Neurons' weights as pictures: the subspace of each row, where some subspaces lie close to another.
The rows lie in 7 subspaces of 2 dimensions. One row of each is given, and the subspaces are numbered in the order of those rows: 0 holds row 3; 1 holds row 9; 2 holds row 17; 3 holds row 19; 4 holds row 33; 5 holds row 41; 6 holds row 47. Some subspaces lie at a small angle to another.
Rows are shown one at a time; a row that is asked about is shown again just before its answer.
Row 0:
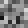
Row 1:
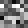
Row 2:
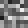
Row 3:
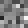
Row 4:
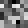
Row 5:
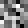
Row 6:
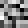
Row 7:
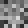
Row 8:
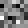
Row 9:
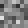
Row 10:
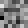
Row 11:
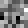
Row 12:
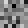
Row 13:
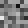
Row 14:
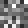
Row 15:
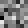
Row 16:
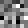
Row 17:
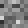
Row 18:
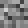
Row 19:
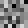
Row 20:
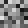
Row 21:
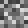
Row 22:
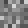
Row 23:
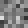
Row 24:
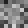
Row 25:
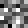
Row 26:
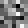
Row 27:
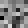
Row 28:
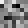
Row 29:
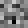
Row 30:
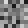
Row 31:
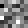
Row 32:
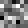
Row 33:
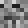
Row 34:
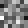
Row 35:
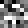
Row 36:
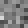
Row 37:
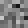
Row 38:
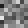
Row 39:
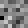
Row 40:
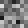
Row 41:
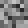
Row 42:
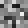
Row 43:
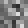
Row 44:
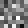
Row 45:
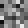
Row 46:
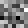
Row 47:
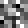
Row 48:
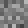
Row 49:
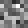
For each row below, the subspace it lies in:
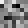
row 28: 4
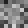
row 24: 0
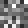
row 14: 3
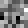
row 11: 4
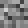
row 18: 5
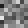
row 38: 6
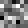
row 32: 1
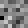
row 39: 2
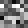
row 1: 1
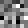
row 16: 0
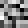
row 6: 5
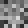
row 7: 0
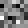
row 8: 1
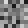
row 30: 3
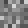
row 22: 3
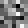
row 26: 6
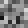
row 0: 4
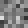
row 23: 0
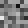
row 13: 5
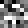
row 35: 4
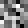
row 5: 6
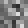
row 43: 6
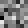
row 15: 6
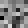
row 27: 2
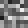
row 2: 5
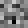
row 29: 4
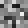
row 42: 4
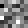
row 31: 2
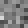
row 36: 0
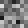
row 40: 2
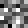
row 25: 2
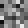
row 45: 6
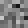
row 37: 0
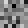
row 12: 3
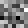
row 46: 4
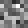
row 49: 1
